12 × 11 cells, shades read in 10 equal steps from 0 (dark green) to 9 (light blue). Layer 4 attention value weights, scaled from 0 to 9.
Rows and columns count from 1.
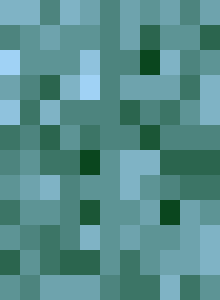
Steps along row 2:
up up down same down up down up same down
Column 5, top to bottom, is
6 5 8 9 4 3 0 5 1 7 2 6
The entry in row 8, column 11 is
3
